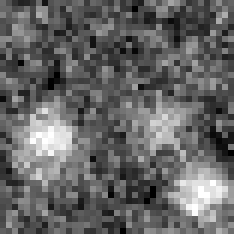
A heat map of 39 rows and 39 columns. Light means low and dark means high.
No single row or column stands out from its neighbours. On average the colour sits 60% of the way up the scale. The field is mottled with small blotches. Neither half mirrors the other. Three dips sink into the field.
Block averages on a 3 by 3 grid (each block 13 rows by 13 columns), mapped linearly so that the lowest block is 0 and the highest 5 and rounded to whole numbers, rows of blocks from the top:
4 5 4 | 1 3 3 | 3 5 0
